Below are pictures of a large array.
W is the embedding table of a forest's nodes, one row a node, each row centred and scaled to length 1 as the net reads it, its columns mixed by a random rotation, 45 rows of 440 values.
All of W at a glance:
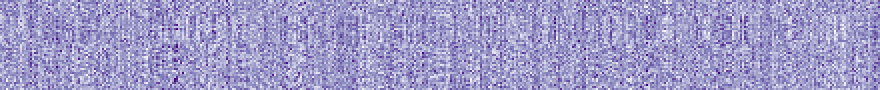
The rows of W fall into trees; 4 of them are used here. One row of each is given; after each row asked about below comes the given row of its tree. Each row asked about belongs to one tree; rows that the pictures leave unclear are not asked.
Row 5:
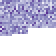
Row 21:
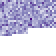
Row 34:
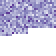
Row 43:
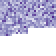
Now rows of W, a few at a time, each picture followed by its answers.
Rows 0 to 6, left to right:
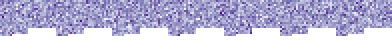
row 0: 5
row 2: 43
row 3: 5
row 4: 34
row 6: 43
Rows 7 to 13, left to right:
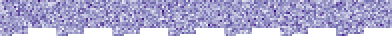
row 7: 5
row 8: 21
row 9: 21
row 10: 21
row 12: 34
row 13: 21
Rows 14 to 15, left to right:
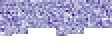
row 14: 34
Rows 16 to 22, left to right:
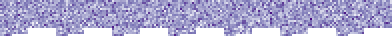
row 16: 21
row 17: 21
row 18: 21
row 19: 21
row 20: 43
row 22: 34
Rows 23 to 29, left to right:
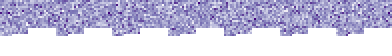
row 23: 34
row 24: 5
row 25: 34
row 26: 5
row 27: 21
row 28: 5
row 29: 5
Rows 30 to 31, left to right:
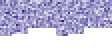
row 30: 34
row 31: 21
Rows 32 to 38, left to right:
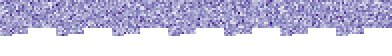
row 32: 5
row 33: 21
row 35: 21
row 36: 43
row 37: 5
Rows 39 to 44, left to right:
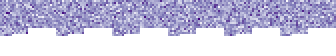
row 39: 34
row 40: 34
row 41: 5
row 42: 21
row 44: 34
